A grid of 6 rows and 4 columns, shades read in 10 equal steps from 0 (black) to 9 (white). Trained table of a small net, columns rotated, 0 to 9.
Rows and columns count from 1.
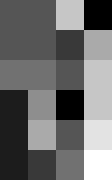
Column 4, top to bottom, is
0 6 7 7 8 9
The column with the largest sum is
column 4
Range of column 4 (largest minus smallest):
9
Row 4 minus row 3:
-3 1 -3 0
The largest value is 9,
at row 6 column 4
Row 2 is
3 3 2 6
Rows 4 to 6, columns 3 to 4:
0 7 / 3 8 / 4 9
